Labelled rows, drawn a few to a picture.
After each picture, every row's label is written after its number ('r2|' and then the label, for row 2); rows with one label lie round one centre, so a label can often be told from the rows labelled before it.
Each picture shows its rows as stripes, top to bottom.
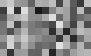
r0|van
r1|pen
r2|van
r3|pen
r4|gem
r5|van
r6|pen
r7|gem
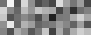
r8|pen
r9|van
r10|gem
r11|pen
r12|gem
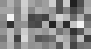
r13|van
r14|van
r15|pen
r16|gem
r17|van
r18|pen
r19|van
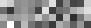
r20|van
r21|gem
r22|van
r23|pen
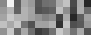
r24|pen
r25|pen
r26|van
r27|van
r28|pen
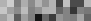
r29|van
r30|van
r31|pen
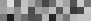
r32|pen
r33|van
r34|gem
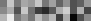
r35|van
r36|pen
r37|van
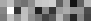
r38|van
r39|pen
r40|pen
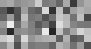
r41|van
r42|gem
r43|pen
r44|pen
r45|gem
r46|van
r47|pen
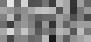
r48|pen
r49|van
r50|pen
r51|gem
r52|pen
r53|gem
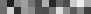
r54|gem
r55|pen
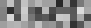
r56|van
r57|gem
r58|pen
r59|van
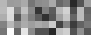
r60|van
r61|pen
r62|pen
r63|van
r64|pen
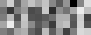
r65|van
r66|gem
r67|pen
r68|pen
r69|gem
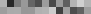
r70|gem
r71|van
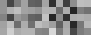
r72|gem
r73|van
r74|gem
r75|van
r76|van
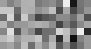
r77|van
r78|van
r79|pen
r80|van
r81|pen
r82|van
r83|van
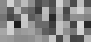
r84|pen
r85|gem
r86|gem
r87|pen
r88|pen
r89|van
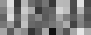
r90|pen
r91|pen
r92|pen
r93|pen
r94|gem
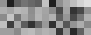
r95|gem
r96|van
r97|van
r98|gem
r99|van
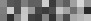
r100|gem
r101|pen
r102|gem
